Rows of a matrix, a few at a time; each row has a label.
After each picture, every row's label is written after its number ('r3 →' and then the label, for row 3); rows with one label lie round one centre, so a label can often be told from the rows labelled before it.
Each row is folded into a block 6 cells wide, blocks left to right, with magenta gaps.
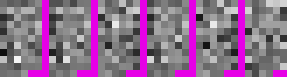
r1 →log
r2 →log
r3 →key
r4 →log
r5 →key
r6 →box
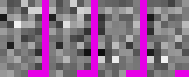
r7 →key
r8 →key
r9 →log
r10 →log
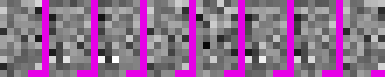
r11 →box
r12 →log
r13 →log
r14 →box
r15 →key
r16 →log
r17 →log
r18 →box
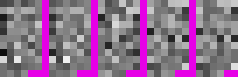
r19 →log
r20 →log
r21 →key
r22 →box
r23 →box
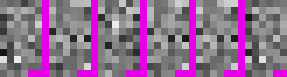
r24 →log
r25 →box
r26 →key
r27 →box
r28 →box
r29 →log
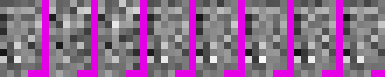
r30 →log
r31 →key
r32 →key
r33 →log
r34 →log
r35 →log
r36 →log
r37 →log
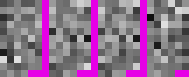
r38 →log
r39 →box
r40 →box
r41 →key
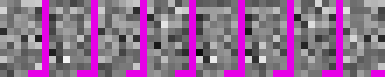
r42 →box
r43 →log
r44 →box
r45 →key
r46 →log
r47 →log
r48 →key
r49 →box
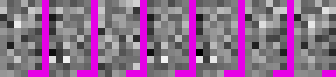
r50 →key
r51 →log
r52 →box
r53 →log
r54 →log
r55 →key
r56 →key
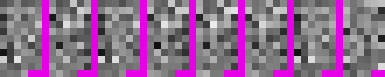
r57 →log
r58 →key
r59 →log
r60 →key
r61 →key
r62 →key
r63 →log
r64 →box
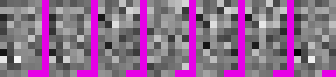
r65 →log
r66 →log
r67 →key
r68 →box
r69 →key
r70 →key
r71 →log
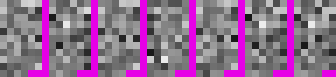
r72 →box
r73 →key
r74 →box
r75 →log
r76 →box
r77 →key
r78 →key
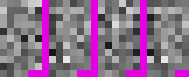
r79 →box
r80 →log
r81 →key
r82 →log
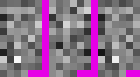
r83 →log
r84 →key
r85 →log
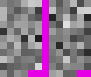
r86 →box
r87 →key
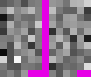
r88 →log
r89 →box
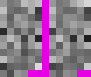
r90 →box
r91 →box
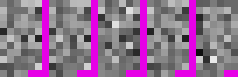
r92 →box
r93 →box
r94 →key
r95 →box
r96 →log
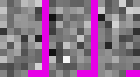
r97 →box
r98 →log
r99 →key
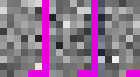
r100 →box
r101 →key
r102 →log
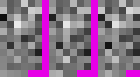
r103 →key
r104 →key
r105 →key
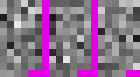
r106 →key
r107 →log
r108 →box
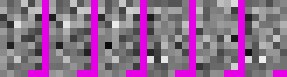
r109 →key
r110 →key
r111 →key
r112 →log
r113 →box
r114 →log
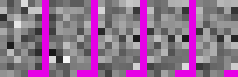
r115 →key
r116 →log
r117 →box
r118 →box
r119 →box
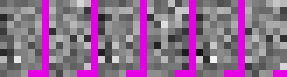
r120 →log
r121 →box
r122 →log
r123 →key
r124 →log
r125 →box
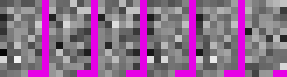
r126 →log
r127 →key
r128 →key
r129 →log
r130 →log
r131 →box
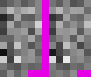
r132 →log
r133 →log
